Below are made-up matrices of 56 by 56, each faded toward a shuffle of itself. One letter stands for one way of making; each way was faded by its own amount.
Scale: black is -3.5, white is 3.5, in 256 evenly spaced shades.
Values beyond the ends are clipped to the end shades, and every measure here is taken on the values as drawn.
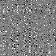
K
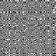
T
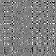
T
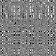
T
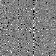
K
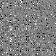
K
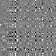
T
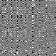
T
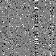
K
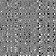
T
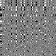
T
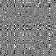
T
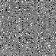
K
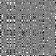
T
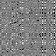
T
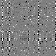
T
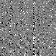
K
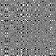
T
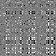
T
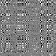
T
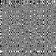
T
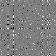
T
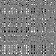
T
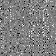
K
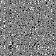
K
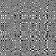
T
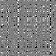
T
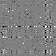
T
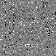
K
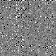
K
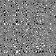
K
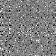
K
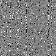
K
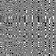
T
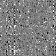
K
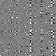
T
